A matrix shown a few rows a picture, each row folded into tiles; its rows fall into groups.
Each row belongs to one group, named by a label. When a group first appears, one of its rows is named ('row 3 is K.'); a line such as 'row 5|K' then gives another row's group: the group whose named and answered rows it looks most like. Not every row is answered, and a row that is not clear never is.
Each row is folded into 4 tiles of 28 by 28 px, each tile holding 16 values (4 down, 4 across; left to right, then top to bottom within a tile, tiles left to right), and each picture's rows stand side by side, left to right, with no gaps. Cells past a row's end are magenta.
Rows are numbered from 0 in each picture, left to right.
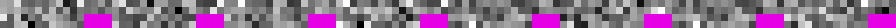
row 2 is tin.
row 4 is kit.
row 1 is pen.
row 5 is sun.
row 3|pen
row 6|kit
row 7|tin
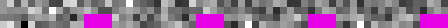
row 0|pen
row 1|tin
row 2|kit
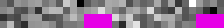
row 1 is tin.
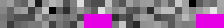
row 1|sun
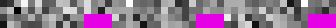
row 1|tin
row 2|tin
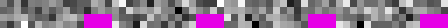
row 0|kit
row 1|pen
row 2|tin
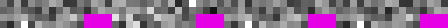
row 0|kit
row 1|tin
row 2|kit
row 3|kit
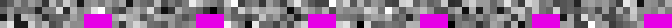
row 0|sun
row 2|pen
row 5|sun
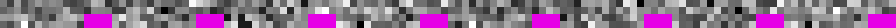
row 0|kit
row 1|tin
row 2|sun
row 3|pen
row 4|kit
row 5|sun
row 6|pen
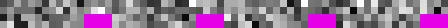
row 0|sun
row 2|tin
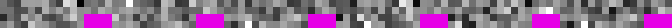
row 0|sun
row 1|tin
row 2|kit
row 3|sun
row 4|sun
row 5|kit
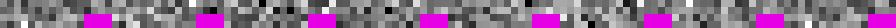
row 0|kit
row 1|tin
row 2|pen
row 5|tin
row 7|kit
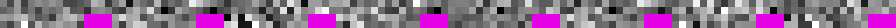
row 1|tin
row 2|sun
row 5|tin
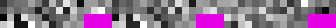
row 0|sun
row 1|sun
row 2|tin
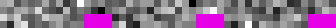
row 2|kit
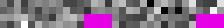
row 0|kit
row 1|pen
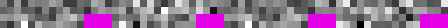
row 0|kit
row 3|pen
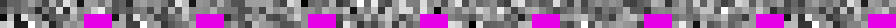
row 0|sun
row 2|sun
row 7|sun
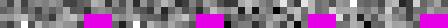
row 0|kit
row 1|kit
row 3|tin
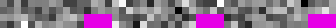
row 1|pen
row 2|sun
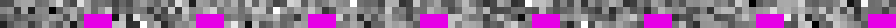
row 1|sun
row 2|pen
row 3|tin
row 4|tin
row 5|kit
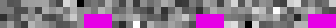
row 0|sun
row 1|kit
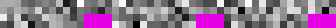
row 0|tin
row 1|pen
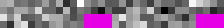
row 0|tin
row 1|tin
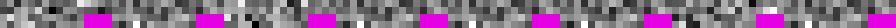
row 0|tin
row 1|kit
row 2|tin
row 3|kit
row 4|kit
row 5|kit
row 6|sun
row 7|kit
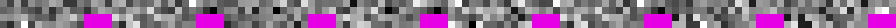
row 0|kit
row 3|tin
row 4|pen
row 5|tin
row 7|sun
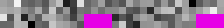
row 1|sun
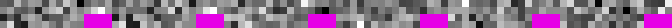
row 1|sun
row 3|kit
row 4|tin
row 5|pen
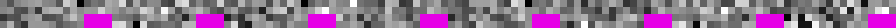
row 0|sun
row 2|sun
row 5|kit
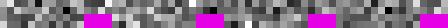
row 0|pen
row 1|tin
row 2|kit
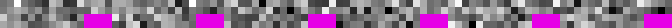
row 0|tin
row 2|pen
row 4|pen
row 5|tin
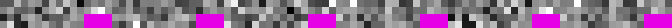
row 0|sun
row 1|kit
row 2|pen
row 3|tin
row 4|sun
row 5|tin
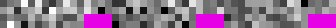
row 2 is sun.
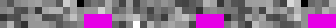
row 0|sun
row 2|sun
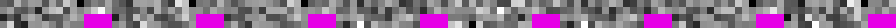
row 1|sun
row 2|sun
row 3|kit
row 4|pen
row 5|kit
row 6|sun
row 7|sun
